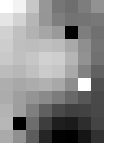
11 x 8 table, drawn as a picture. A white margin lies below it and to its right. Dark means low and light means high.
Neither half mirrors the other. Three lone cells stand out: one far higher and two far lower than their neighbours. No regular stripes run through it. The bottom right is the ninth with the lowest average. The top left is the ninth with the highest average. The field climbs toward the top left.
